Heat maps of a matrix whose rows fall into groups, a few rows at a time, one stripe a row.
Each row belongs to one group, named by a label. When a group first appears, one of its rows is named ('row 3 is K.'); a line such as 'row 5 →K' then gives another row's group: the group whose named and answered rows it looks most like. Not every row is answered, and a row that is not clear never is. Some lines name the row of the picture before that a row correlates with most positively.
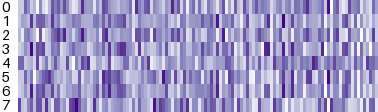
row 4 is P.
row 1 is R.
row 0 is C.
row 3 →R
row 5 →R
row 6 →R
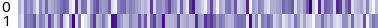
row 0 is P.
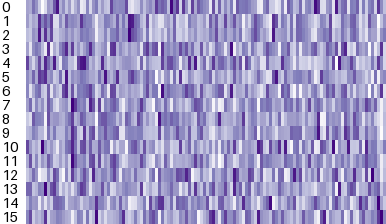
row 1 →R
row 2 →R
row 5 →R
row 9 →P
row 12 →P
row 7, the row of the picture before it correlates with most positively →0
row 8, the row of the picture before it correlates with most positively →0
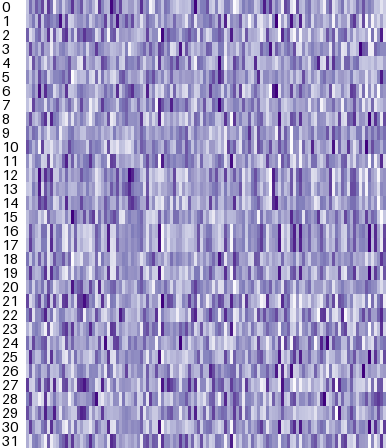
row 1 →R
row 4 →P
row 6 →R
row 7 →P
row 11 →C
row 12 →R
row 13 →R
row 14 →R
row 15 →P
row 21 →C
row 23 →C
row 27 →C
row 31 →C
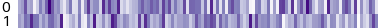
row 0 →R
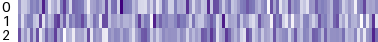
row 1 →C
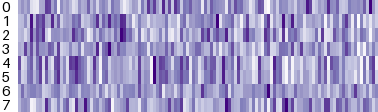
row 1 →R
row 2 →R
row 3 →R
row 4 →C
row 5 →C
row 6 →R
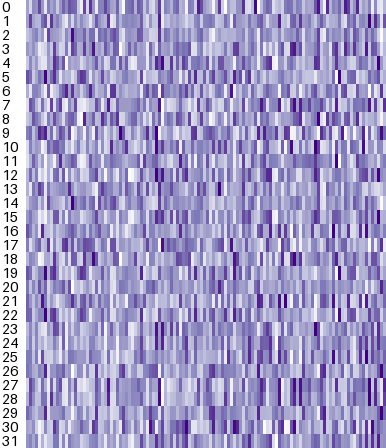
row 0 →P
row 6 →C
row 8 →P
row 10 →R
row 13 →P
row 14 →P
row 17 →C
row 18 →P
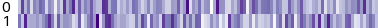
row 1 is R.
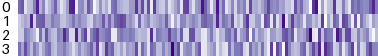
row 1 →R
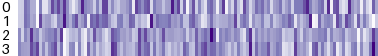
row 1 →P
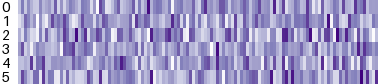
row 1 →C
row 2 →P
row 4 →R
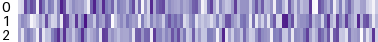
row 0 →P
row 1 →P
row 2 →C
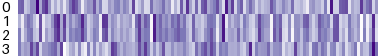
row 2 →C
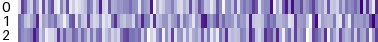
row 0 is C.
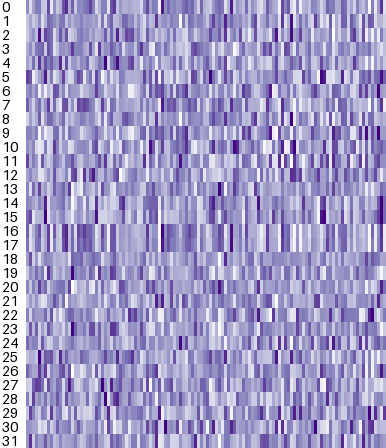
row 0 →C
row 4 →R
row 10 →P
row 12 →P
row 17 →C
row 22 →R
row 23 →P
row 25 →R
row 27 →P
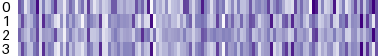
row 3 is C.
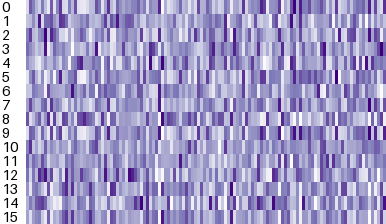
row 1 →R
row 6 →P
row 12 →R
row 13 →C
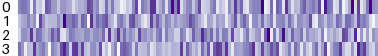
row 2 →R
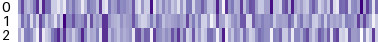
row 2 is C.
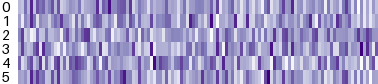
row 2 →P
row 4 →C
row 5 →R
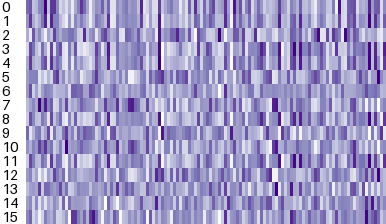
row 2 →P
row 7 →R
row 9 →C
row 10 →R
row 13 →R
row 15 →P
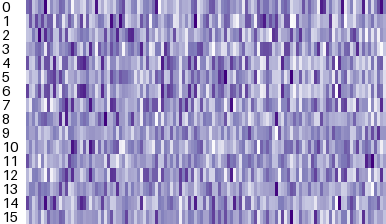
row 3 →P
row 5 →R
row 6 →C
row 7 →C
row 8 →R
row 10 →P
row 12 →C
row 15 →R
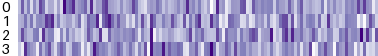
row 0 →P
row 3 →P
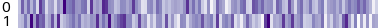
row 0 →P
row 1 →R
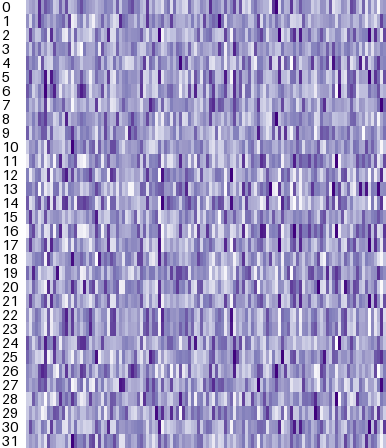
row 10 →P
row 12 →C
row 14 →C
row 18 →P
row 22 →C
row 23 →C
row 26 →R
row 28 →C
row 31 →P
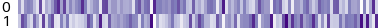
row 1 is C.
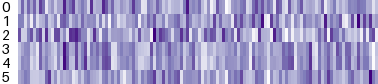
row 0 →P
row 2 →C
